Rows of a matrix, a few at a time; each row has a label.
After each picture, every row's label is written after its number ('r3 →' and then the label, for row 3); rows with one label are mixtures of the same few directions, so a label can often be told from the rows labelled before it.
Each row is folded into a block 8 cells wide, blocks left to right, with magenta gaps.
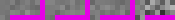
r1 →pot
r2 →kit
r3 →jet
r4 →pot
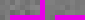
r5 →pot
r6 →kit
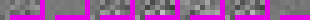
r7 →pot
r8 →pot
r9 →pot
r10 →pot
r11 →kit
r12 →pot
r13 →kit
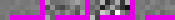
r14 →pot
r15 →jet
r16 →pot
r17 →pot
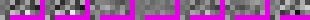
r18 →pot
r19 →pot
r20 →jet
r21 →pot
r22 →pot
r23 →jet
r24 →pot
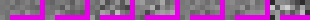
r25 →pot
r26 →kit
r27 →pot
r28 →kit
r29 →pot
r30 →kit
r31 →jet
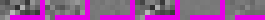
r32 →kit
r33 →jet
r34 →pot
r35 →kit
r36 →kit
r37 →kit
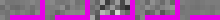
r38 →jet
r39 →kit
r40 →pot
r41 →pot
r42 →jet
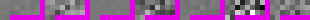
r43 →kit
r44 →kit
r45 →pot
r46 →kit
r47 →kit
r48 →pot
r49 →pot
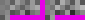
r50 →pot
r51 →pot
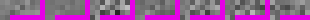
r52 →kit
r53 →kit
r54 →pot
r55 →kit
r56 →pot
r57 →pot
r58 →jet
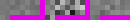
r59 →pot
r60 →pot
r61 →kit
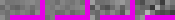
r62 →jet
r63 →pot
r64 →jet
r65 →kit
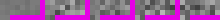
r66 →kit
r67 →kit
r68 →pot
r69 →pot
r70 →jet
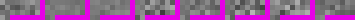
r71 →jet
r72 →jet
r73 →kit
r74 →pot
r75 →pot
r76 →pot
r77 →kit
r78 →kit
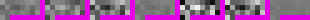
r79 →jet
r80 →jet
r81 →jet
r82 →jet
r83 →jet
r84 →jet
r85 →jet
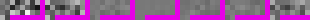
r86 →pot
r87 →jet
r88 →pot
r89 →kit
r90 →kit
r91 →jet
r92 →jet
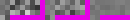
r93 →pot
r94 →pot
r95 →jet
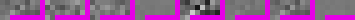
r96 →kit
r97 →jet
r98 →jet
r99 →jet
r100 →kit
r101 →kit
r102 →kit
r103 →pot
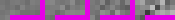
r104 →kit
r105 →kit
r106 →pot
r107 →kit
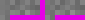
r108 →pot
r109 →pot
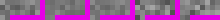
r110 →jet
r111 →kit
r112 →jet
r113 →jet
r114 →kit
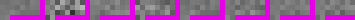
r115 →kit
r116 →pot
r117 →kit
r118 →jet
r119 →kit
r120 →pot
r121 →pot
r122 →pot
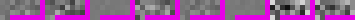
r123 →pot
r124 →kit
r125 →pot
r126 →jet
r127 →pot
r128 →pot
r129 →jet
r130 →jet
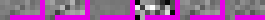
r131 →kit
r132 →kit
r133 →jet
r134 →jet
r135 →kit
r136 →pot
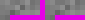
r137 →kit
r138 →kit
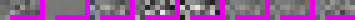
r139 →kit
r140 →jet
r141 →jet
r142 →pot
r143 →jet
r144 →jet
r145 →jet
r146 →pot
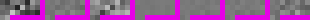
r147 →kit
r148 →pot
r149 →kit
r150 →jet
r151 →pot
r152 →pot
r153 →pot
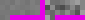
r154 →pot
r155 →jet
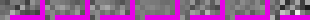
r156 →kit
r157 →jet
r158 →jet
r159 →jet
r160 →pot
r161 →pot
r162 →pot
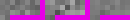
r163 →pot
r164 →kit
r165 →kit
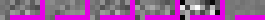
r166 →pot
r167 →kit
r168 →pot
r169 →jet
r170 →jet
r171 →pot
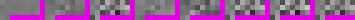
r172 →jet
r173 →kit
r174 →pot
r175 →kit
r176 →kit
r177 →pot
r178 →pot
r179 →pot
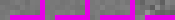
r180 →kit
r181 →pot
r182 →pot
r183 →kit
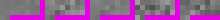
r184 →pot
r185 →kit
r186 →kit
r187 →jet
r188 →kit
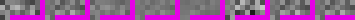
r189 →jet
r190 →pot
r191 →jet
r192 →pot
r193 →kit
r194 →pot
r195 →pot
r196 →pot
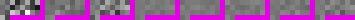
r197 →pot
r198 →kit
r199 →pot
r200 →pot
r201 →jet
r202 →jet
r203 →pot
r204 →pot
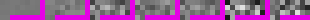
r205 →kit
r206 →kit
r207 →jet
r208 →jet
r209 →jet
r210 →jet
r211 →pot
